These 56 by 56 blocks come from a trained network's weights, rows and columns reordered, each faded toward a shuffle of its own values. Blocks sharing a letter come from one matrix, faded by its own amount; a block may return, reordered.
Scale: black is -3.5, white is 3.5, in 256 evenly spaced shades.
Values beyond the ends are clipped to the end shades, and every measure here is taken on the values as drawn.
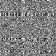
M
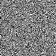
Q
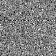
Q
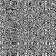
M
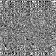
M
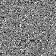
Q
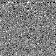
Q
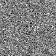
Q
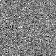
Q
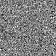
Q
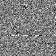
Q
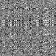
M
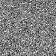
Q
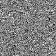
Q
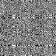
M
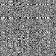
M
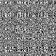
M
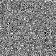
Q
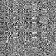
M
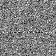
Q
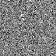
Q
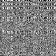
M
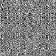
M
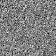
Q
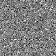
Q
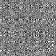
M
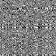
M
